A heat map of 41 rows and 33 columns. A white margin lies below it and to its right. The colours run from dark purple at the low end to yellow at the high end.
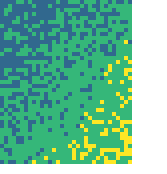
The ninth with the highest average is the bottom right. Values rise toward the bottom right. No single row or column stands out from its neighbours. The top left is the ninth with the lowest average. The halves do not mirror each other. The grain is fine, like static.
